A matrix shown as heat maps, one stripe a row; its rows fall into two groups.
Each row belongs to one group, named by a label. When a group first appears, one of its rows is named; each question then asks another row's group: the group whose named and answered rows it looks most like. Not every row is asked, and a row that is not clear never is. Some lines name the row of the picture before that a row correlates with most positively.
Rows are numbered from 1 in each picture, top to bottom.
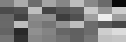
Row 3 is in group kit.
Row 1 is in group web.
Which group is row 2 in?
kit
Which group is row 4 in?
web
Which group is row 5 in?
kit
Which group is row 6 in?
kit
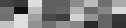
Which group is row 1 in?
kit
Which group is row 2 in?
kit
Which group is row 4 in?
web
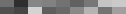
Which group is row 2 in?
kit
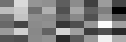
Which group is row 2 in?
web
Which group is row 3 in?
web
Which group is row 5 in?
web
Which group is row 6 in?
kit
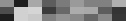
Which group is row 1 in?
kit
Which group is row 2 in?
web
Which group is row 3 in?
web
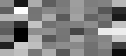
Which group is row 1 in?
kit
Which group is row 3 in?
web
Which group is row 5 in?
kit
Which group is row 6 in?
kit
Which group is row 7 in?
web
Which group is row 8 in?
web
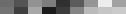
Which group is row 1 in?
kit
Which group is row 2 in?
kit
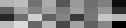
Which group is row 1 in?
web
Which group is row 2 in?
web
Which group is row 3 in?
kit
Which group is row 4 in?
web
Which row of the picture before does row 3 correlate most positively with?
1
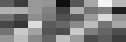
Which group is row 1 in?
kit
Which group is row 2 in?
web
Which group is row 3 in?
kit
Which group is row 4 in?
kit
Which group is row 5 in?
web
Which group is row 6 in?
web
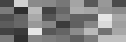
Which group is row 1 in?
web
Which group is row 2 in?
kit
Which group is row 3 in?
kit
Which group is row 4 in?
kit
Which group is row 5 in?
kit
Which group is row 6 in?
kit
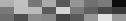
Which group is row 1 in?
web
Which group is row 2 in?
web
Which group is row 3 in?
kit
